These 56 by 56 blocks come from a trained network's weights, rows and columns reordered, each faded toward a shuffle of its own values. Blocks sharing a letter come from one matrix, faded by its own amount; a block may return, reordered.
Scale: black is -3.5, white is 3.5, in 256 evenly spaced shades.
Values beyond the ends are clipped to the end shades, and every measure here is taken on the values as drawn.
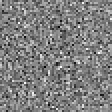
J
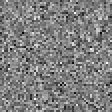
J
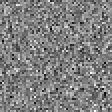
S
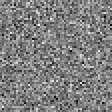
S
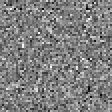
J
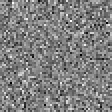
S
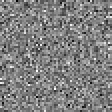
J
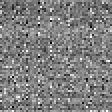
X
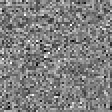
J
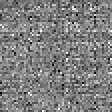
X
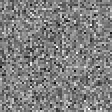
S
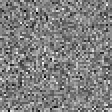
J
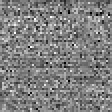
X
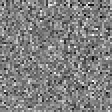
J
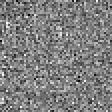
J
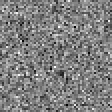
J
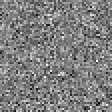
J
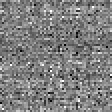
X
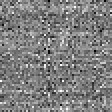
X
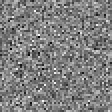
S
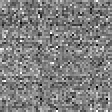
X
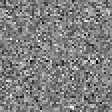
J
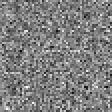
S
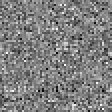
J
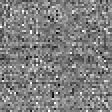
X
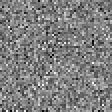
J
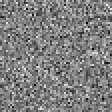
S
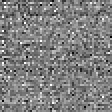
X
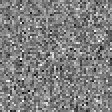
S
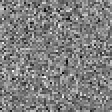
S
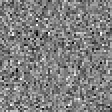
J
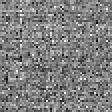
X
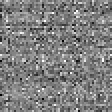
X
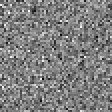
J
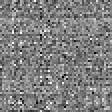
X
